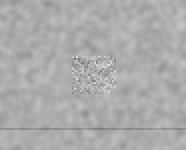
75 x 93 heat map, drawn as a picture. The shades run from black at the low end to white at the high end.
No overall slope runs across the table. A few values lie far out on both sides of the bulk. Row 65 differs from the rows beside it. Overall the values sit about 70% of the way up the scale. The centre is the roughest part. In the centre lies a patch that is rougher than the rest.
